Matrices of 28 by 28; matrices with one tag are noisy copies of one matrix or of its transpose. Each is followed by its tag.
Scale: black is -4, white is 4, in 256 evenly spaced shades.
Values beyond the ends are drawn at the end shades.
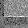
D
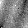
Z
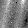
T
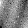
Z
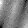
Z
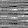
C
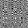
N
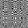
N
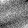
Z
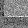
D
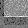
D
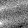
T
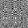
N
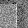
D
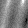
T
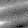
T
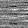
C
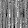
C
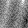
T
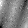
Z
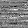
C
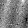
T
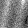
T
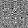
N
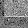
D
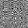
N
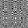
N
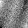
Z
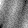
Z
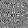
N
